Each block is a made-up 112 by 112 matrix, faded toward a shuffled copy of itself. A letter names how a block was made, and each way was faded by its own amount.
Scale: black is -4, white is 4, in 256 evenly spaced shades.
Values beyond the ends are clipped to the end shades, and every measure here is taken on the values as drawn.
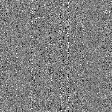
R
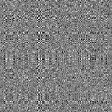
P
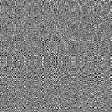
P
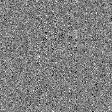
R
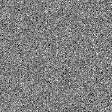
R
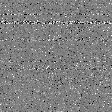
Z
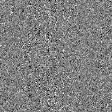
R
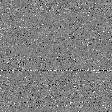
Z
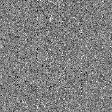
R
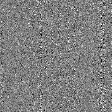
R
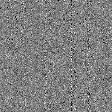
R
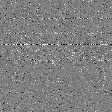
Z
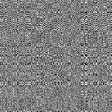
P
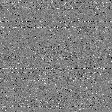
Z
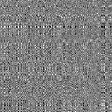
P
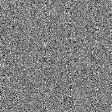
R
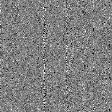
R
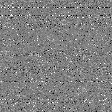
Z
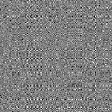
P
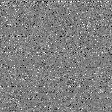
Z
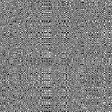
P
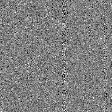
R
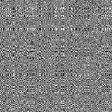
P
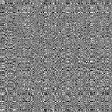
P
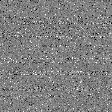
Z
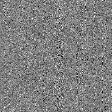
R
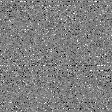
Z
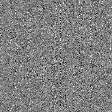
R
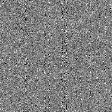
R
